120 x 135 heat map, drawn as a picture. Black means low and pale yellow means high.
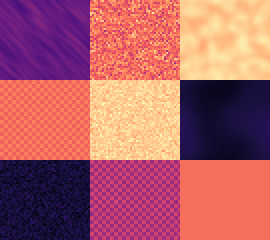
It is made of 3 by 3 panels. Panel 1,1: low, slanting down to the right, faint in contrast. Panel 1,2: high, fine-grained. Panel 1,3: very high, blotchy, faint in contrast. Panel 2,1: high, checkered, faint in contrast. Panel 2,2: very high, fine-grained, faint in contrast. Panel 2,3: very low, smooth, faint in contrast. Panel 3,1: very low, fine-grained, faint in contrast. Panel 3,2: middling, checkered. Panel 3,3: high, flat.
